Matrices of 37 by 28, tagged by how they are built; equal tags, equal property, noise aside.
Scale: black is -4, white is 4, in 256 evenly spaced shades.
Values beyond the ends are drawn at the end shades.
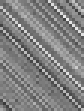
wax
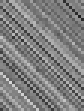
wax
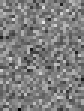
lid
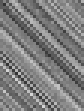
wax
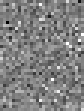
lid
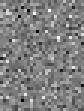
lid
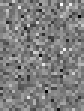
lid
